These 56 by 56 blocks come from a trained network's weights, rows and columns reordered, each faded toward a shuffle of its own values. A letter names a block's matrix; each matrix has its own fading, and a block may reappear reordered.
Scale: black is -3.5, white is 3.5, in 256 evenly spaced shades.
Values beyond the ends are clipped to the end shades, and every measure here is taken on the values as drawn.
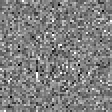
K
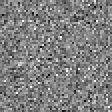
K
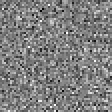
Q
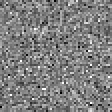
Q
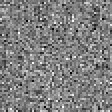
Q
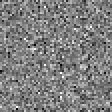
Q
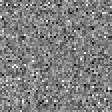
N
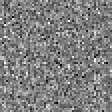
Q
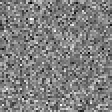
Q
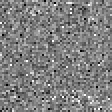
N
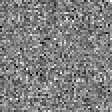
Q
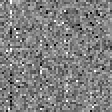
K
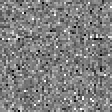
N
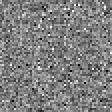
K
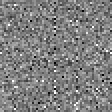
K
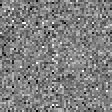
K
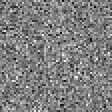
Q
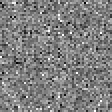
K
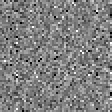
K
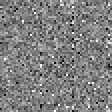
K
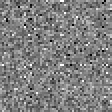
N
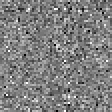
K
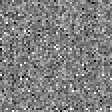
N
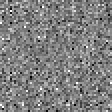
N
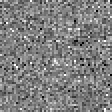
N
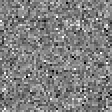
K
